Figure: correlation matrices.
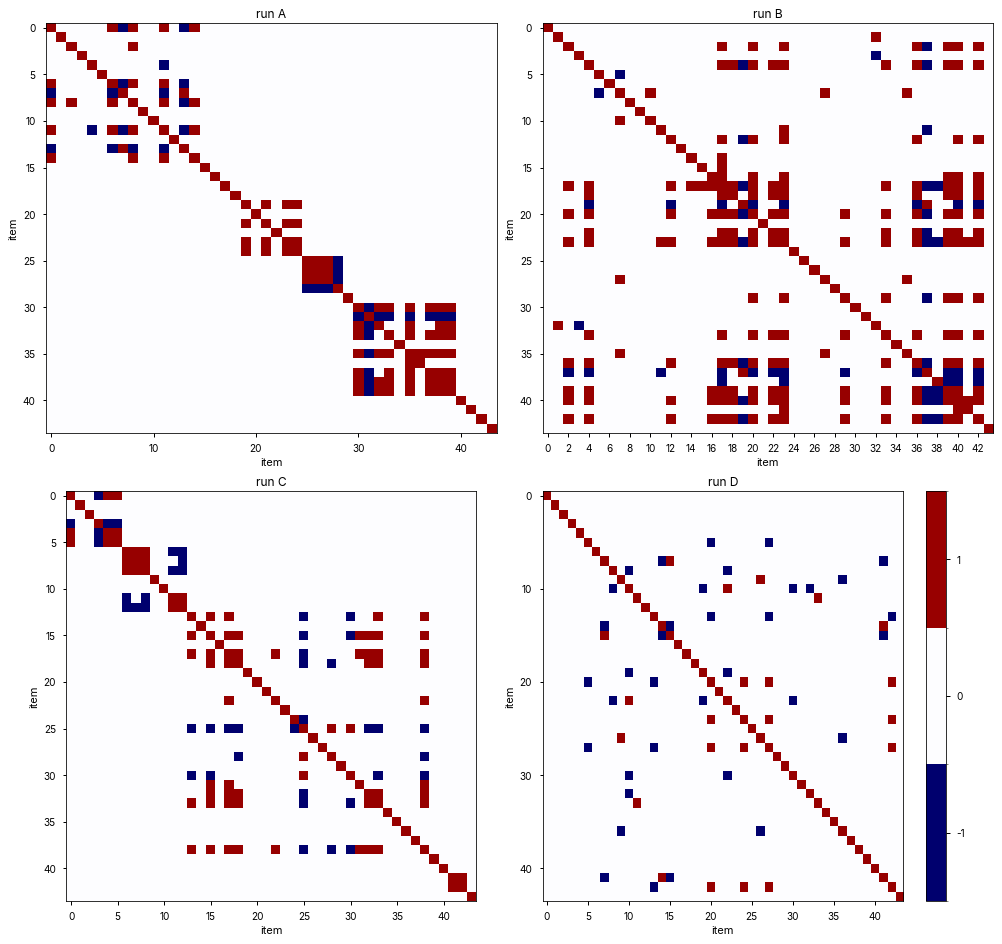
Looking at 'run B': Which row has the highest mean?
23
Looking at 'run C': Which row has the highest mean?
17
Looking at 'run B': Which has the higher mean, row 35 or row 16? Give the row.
16
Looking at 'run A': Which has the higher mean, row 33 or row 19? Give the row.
33
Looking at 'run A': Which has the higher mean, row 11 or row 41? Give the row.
11
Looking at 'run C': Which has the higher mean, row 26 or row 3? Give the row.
26
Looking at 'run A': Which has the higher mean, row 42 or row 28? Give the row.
42
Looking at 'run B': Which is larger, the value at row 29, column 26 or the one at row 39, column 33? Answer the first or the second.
the second
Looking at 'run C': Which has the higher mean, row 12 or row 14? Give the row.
14
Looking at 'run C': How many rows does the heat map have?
44
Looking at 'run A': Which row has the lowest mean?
31
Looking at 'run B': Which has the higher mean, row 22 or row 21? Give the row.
22
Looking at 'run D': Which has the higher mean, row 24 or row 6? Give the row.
24
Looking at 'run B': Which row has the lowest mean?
37
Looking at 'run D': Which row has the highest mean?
24
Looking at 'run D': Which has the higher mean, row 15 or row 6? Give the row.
6
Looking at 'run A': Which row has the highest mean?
35
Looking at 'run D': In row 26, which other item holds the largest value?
9
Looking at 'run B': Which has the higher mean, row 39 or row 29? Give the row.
39
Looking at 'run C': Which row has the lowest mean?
25
